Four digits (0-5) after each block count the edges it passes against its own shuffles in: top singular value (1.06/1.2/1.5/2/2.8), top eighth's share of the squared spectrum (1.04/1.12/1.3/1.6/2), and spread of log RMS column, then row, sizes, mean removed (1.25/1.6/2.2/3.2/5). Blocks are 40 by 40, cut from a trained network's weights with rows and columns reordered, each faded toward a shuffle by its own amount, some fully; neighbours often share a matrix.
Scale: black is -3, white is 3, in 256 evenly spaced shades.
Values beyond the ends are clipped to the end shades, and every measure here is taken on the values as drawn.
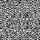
3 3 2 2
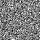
1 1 0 0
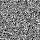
0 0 0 0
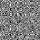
3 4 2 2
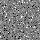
1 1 0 0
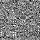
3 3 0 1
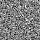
1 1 0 0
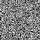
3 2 0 0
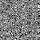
3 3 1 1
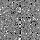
3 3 1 0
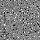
2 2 0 0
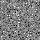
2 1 0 0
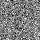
1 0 0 0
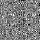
3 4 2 2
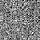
3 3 1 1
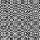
4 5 3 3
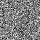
0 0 0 0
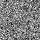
1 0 0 0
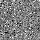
1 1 0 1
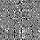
4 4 2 2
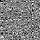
3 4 1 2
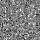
2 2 0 0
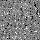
2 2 0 0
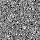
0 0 0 0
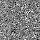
1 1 0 0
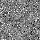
2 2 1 0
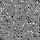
0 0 0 0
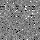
2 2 0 1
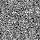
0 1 0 0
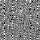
4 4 2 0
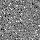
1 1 0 0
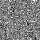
1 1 1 0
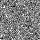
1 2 0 0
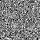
2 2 0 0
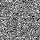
0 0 0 0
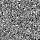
0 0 0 0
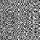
4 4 2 2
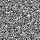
0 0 0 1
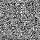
2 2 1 0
